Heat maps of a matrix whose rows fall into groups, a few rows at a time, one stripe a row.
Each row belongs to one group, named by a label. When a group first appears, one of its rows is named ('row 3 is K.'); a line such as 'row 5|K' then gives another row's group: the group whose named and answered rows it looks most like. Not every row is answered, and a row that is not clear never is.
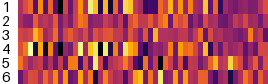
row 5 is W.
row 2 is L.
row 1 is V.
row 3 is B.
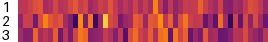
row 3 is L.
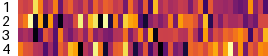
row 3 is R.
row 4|W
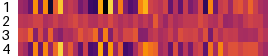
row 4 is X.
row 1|X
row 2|B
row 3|V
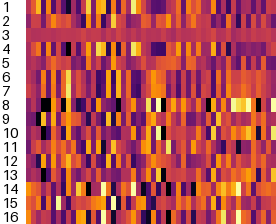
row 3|B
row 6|X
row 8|R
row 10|R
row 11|L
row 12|X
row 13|R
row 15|V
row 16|W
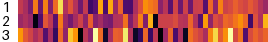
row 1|X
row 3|W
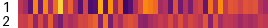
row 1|X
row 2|V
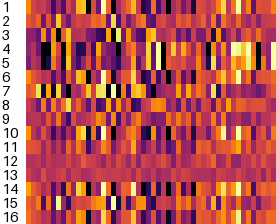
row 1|W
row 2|V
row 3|X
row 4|R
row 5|R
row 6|W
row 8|X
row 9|V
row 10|W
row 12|B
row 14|W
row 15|V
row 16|W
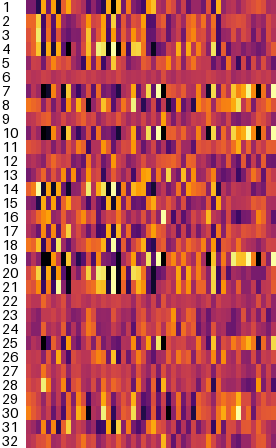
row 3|V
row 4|V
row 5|L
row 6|B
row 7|R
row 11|W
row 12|L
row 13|L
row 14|V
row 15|X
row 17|X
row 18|V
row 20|V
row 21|V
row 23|L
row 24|L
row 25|R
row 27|B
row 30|W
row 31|X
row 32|B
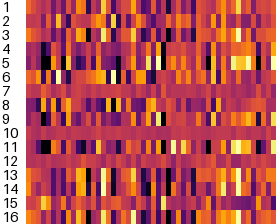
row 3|W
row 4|R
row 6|V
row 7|B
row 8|X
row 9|R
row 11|R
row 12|B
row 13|W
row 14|W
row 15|B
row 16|W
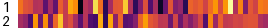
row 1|W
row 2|X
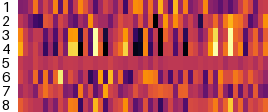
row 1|L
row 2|R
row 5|B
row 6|X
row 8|W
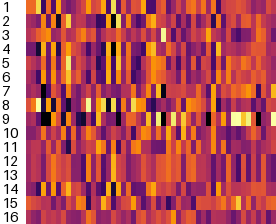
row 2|X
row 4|X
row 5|X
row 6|X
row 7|R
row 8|V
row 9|R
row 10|L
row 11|V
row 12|L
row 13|L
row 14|X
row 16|L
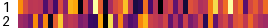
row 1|W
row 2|X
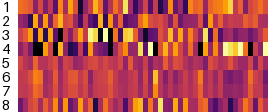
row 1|W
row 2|X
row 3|V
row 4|R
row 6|B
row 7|B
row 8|L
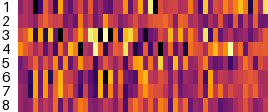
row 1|R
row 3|V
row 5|L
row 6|X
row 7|X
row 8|L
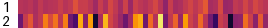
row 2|L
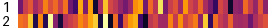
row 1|L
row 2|V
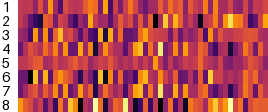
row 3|X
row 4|L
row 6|X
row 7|L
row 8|W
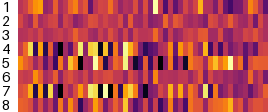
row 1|B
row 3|B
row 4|V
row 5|W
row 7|V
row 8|W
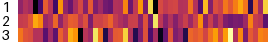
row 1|R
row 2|B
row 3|W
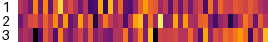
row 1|X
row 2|L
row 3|R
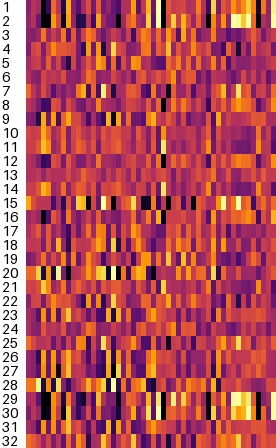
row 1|R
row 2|R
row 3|L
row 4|L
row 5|V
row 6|L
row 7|W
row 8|R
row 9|X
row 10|B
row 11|B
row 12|R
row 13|B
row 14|B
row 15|W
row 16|R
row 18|V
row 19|L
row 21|B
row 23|X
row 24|L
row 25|W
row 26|X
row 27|X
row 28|V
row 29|R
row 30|R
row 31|X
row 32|W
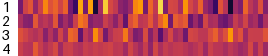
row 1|L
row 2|L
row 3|W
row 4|B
